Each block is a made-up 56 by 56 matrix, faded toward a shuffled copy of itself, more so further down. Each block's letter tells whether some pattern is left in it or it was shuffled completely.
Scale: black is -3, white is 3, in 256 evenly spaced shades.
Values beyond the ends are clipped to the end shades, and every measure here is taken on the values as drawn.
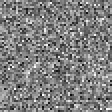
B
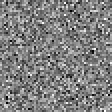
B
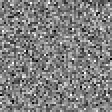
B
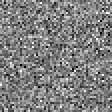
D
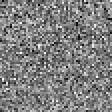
D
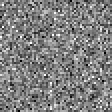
D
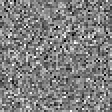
B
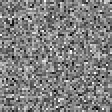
B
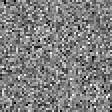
D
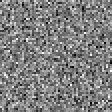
D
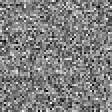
B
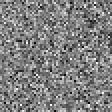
B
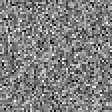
D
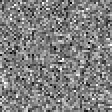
D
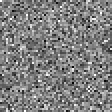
D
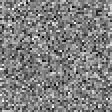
D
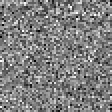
B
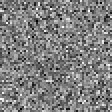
D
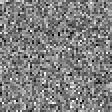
B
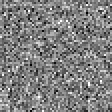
D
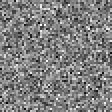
D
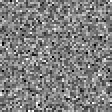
D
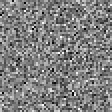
B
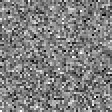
D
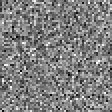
D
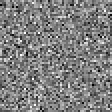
D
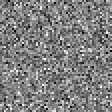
B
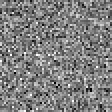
B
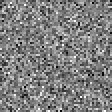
D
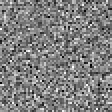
D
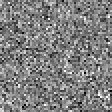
D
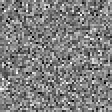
B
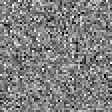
B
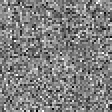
B
